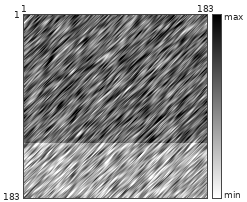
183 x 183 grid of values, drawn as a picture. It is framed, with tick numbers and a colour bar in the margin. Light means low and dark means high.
Streaks slant up to the right. The top part is higher, up to a seam about 70% of the way down. The values follow a bell shape.
